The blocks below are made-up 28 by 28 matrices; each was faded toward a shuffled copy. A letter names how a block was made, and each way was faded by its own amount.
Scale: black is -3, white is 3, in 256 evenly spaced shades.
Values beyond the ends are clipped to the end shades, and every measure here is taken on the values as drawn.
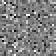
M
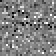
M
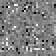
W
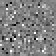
W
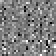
M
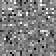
M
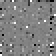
W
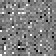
M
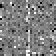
W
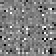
M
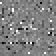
W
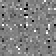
W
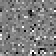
W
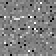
M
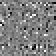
M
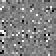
W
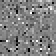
W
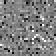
M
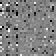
W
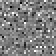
M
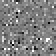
M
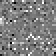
M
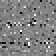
M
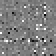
W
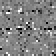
W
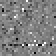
M
